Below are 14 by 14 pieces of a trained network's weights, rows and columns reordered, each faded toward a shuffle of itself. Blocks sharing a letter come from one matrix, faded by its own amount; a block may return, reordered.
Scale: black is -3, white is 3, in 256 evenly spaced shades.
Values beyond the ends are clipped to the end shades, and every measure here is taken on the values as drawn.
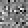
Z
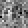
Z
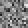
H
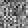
H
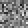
H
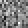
H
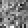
Z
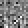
Z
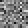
H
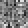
Z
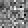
H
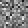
H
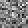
H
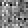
Z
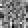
H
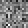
H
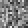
H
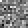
H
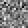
Z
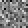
H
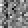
Z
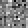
Z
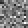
H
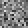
H
